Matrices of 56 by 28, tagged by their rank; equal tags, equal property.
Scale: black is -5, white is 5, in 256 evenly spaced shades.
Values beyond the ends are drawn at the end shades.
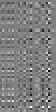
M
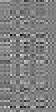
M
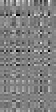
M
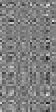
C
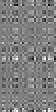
M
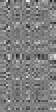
C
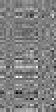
C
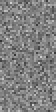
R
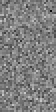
R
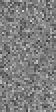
R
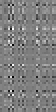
M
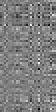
C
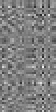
C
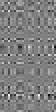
M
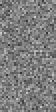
R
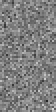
R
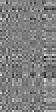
C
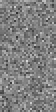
R
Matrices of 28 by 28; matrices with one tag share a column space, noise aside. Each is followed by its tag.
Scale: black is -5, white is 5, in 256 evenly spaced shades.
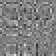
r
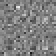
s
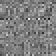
r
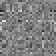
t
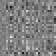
s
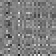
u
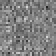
s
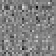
s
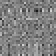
r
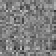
s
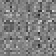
t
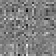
r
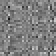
s
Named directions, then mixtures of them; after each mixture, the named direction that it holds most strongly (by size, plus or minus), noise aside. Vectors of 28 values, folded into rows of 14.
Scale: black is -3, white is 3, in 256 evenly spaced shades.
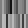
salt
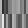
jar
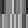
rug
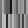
salt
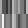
jar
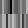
salt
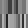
salt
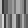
jar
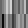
salt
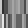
jar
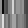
jar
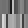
salt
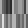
salt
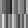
salt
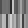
salt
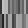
jar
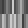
rug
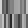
jar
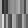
jar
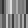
salt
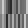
salt
